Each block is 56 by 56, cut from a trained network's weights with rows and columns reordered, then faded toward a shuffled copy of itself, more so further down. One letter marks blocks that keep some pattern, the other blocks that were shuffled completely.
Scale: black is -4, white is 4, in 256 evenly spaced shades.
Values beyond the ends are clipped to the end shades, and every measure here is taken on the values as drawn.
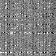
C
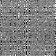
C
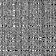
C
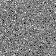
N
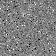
N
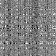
C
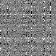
C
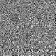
C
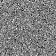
N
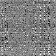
C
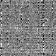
C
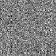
C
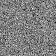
N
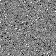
N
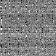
C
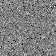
N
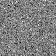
N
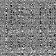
C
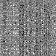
C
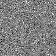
N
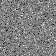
N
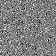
N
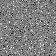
N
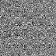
C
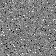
N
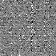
C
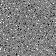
N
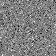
N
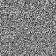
C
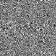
C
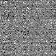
C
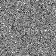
N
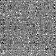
C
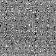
C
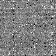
C
